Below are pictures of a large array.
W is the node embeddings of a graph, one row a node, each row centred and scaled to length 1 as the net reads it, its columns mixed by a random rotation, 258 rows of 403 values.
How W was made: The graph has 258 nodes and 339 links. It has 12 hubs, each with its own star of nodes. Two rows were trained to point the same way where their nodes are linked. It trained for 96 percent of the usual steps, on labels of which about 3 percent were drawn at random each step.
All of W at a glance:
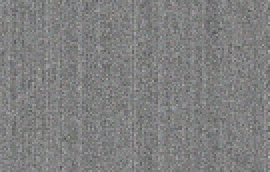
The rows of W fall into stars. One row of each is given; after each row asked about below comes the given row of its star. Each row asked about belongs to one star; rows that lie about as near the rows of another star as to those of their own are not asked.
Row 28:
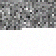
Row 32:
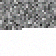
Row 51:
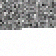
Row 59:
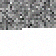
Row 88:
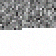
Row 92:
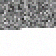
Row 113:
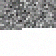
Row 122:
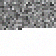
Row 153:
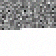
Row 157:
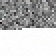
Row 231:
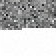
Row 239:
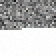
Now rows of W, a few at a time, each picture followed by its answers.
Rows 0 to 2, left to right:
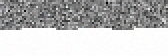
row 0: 153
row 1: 239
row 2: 231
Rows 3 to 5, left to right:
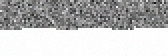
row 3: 231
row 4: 32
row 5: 28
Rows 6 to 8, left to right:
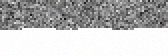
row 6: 239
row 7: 239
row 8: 28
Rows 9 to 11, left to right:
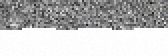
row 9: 122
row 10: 32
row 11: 239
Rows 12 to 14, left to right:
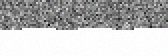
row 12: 157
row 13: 32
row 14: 157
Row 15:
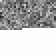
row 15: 88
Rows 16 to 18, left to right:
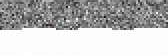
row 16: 88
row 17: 122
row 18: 92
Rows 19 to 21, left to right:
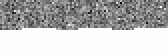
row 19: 239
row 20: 157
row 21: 88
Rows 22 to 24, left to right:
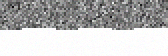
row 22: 92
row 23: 88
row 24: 231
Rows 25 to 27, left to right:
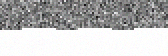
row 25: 28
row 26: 88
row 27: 32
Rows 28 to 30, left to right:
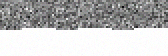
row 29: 153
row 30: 113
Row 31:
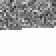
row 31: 51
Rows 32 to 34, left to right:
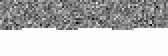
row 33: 59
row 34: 88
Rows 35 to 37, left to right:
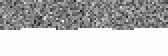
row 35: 88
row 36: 113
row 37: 231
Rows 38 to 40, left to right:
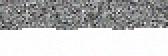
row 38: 153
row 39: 88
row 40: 153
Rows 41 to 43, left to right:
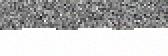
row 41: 88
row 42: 51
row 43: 231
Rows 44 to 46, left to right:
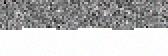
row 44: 239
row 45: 88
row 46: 239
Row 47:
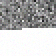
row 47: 231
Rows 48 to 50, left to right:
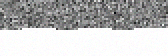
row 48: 88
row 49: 32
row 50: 153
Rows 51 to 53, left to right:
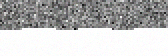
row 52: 122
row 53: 28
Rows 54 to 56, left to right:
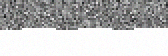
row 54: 92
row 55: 59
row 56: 59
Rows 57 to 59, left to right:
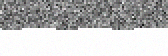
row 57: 157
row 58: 153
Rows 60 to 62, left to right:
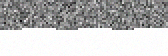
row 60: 113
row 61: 32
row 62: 231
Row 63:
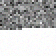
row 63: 32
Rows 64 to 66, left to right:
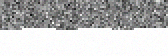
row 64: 239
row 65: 113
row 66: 92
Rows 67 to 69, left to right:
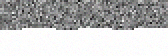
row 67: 88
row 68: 231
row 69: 122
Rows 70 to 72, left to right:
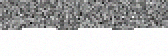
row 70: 122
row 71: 59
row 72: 59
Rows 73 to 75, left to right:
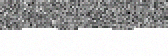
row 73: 51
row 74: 157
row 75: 88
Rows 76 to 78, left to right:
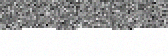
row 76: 122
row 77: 153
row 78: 92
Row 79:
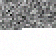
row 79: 153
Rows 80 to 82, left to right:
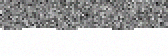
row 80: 157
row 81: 239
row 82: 28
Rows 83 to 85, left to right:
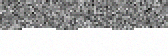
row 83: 157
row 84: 32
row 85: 157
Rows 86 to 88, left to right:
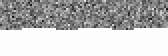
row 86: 239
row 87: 32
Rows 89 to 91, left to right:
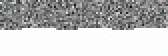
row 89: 32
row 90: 92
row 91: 51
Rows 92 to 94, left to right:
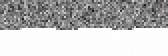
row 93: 28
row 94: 153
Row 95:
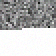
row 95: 239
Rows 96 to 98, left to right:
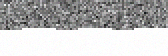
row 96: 59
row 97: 88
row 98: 157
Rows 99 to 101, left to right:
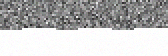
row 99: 157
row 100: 59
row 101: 28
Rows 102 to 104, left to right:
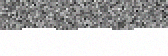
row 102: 113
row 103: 32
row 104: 153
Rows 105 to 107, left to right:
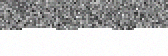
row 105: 113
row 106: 59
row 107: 51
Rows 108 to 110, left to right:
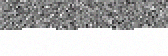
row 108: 113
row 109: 51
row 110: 88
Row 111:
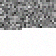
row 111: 157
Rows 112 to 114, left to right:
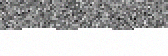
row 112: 122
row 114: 59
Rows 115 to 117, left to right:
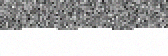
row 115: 28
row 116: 157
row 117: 113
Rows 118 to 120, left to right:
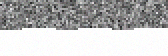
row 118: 32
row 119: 113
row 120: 51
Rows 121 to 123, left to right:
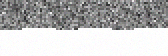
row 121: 113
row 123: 28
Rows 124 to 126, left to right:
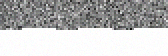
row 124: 122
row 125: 239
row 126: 122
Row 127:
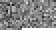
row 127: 122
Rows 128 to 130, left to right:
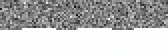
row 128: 92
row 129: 92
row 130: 231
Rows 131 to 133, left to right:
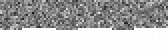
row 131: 157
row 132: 32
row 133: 32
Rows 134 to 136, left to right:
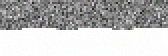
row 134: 28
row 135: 157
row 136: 239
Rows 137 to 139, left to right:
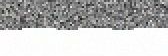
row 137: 92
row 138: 153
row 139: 113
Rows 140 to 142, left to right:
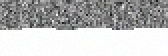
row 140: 51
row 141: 153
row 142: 239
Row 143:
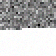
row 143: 92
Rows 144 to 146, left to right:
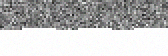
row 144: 88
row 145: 113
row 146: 239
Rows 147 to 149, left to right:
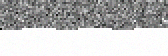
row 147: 51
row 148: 157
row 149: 51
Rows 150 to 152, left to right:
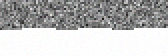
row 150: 113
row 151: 231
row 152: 32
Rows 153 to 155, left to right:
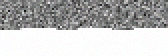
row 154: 122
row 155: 231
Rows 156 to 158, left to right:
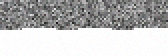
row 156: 32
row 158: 28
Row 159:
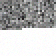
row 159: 122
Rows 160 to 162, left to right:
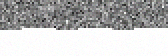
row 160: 239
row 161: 113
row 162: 59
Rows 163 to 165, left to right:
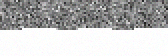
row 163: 239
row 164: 231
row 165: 239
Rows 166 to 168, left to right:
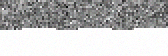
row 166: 28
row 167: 122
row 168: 153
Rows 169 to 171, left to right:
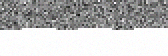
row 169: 51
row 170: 92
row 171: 122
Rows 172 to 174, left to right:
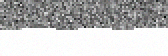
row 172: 92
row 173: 59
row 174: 239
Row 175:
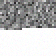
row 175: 157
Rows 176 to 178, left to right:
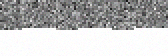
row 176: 32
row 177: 239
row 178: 239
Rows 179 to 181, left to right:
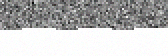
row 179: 51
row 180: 231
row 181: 88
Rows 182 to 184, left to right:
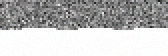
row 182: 28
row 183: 239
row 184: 157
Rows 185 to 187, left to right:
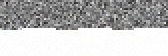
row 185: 59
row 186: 113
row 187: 239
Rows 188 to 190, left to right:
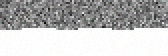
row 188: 59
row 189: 157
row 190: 28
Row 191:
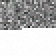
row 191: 59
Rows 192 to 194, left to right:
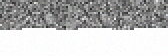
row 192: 113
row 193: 122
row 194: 157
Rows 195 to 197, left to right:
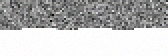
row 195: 92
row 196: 157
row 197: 32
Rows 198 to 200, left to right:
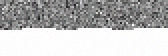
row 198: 28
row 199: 92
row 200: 113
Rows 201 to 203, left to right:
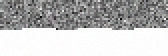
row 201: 88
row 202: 153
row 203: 122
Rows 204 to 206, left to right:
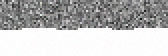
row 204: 59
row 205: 122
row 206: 28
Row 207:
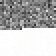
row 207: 122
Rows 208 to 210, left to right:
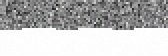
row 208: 113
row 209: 28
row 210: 122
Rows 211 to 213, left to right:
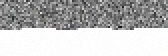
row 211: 153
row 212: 32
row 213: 122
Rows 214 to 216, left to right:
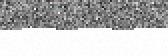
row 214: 59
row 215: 28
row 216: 51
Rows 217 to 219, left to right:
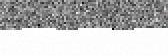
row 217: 28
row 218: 59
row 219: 32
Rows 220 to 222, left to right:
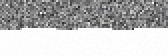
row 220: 92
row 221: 88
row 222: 59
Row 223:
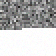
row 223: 231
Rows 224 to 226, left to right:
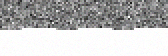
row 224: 239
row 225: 231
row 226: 157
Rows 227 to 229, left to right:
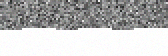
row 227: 92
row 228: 92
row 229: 153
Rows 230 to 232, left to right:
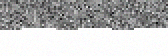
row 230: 153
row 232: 51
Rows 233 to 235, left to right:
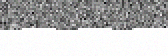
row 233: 157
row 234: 231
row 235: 92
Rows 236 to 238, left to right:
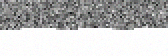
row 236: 28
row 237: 157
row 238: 88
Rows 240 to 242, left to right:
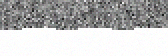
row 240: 239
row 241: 28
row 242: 59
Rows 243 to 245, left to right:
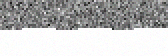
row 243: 92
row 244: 32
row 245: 51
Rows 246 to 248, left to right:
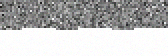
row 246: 122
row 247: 59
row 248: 51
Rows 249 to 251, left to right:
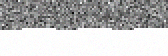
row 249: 153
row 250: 92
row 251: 231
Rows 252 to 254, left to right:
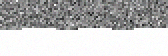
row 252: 231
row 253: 157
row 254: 28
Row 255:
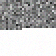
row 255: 32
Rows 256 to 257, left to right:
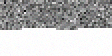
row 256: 153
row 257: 231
